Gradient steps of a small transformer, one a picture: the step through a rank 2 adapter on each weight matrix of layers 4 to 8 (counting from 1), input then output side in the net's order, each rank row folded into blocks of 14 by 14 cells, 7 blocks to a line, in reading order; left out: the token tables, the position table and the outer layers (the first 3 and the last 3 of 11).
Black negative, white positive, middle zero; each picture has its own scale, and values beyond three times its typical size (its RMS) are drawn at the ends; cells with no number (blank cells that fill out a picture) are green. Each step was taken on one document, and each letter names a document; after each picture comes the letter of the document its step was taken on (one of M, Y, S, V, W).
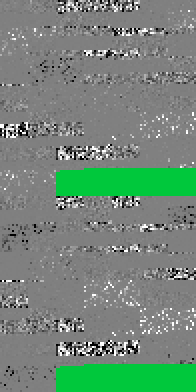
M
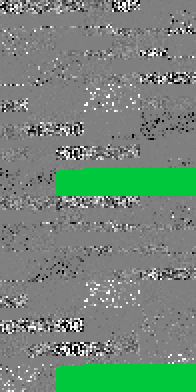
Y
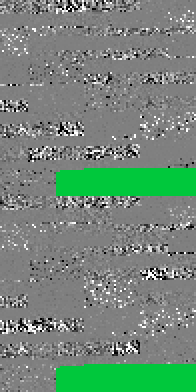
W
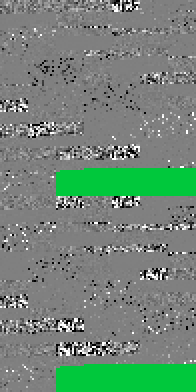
M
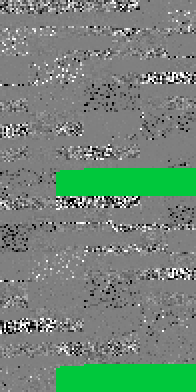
Y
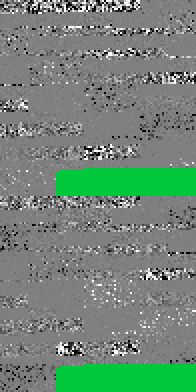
W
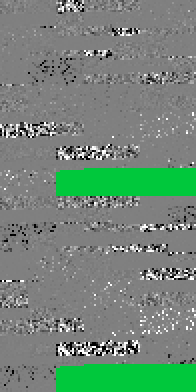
M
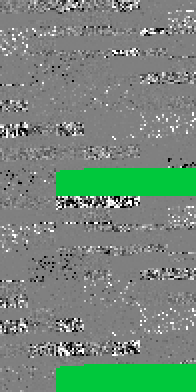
M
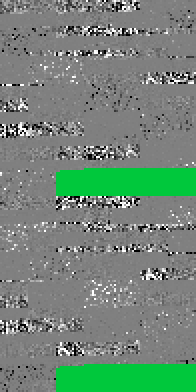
W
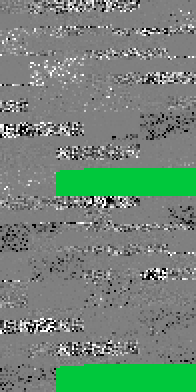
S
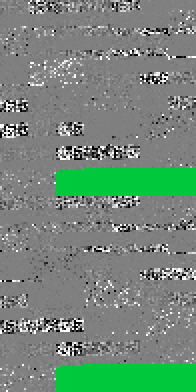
S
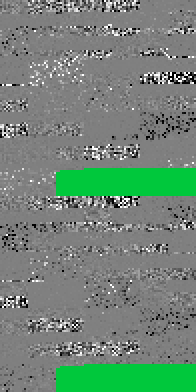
S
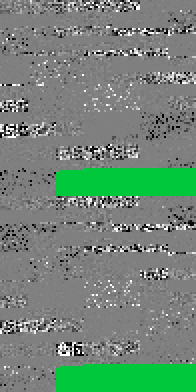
S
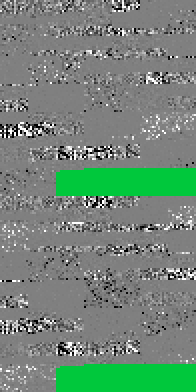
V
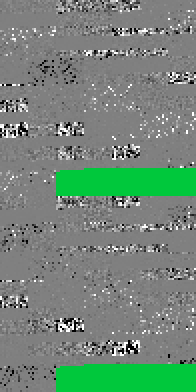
M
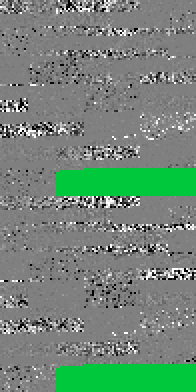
W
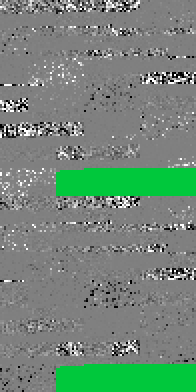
W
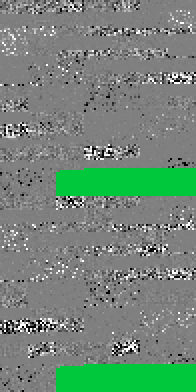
Y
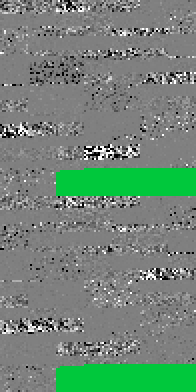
W
